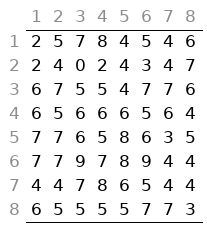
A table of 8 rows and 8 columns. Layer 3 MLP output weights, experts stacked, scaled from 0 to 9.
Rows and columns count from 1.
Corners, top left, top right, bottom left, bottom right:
2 6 6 3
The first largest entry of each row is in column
4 8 2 1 5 3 4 6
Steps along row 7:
same up up down down down same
